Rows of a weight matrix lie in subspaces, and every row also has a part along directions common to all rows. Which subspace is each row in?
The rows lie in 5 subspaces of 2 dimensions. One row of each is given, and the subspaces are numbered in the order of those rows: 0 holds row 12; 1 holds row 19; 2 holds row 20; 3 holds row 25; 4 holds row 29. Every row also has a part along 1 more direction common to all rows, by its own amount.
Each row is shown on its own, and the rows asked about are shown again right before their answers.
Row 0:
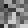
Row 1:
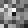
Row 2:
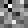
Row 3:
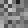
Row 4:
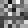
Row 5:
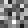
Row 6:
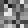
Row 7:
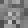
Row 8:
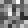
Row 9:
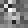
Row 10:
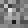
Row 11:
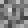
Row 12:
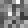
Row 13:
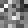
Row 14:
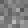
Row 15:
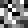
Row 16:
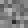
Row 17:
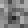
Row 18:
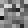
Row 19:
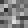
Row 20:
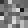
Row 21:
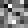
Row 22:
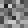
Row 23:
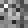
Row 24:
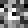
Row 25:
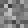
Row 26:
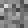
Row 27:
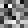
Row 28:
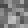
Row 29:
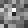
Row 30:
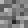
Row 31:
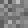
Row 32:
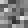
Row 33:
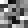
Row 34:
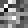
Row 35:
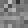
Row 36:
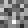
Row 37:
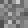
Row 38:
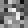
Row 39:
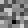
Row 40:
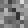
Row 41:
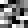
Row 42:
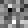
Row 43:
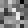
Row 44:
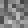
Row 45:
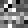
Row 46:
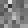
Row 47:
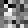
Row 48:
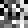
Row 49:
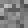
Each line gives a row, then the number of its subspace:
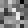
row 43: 3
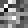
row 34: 1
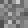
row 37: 0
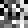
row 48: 2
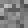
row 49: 2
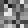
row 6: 3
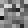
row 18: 2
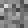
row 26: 2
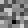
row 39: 1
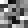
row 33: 1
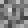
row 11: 0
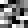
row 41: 1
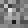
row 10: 2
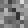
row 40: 3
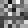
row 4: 0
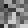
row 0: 4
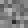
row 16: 1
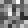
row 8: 0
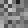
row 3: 0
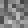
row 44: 3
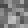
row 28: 4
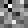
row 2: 4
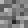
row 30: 1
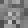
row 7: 0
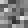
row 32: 1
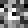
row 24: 4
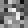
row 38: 3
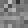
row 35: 0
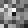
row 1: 4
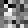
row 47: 3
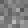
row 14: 2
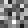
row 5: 1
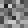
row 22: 3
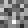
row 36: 1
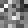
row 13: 2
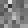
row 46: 4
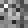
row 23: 2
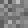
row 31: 0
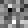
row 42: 2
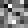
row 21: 4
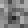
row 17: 4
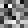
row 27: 3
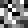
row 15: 4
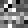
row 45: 0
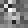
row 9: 2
